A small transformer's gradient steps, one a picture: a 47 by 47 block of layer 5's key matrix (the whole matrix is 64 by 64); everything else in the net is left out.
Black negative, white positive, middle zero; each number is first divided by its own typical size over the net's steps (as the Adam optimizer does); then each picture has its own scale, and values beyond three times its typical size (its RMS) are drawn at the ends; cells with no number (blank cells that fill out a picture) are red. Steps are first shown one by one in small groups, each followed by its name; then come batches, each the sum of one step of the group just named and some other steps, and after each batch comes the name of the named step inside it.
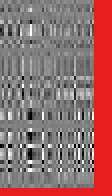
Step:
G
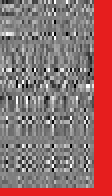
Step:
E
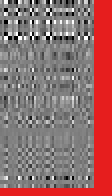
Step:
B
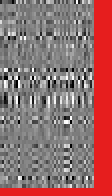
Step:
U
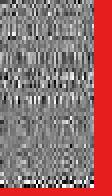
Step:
U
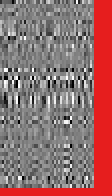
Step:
U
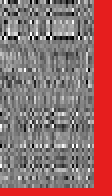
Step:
B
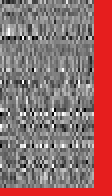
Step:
E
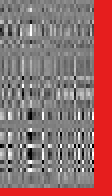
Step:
G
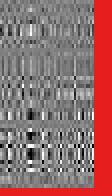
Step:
G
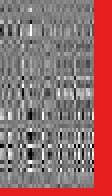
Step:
G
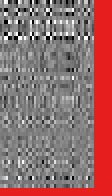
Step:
B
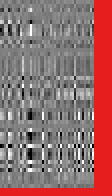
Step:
G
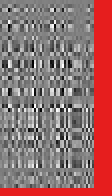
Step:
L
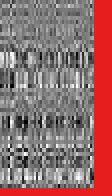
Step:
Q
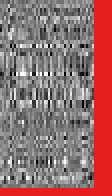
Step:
Q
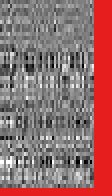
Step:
Q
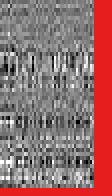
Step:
Q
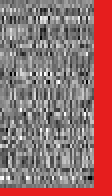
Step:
Q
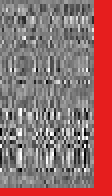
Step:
L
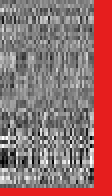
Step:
Q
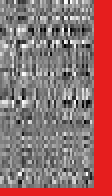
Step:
Q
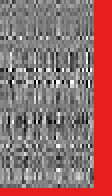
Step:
Q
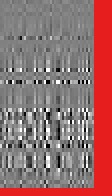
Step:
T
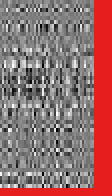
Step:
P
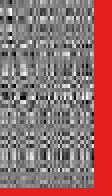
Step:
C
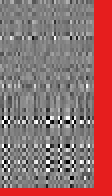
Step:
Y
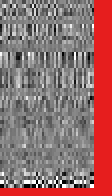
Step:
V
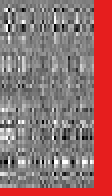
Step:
P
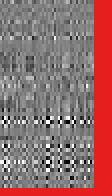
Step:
Y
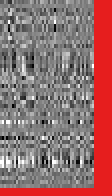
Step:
C
